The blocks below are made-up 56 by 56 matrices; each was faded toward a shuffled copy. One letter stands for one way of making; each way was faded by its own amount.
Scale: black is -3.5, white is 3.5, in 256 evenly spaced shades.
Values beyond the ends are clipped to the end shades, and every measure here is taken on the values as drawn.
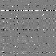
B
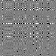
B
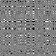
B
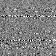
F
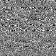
F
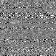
F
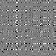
B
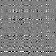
B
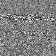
F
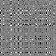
B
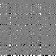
B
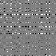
B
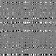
B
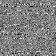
F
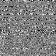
F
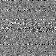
F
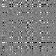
B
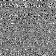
F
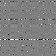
B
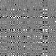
B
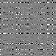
B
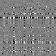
B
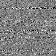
F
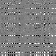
B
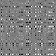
B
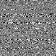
F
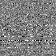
F
